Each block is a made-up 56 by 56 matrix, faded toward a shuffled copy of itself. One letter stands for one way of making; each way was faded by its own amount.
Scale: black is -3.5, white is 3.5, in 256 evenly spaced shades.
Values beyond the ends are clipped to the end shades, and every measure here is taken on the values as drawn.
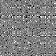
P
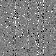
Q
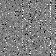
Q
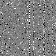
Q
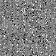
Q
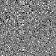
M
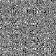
M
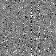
Q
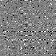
P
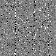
Q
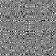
P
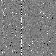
Q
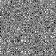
M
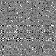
P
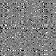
P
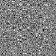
M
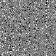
Q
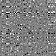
P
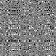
P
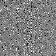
Q
